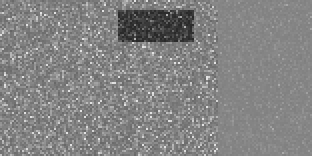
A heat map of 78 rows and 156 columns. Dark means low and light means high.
The ninth with the lowest average is the top middle. On average the colour sits 50% of the way up the scale. The right part is calmer, past a seam about 70% of the way across. The distribution is heavy-tailed on both sides. There are no regular stripes. An odd patch, lower than its surroundings, sits in the top middle.
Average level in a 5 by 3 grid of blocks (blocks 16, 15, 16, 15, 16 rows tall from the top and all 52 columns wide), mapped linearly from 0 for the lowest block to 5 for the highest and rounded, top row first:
5 0 5
5 2 5
5 5 5
5 5 5
5 5 5
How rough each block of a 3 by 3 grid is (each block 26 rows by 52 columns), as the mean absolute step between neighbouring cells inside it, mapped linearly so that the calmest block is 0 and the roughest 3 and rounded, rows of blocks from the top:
3 3 0 | 3 3 0 | 3 3 0
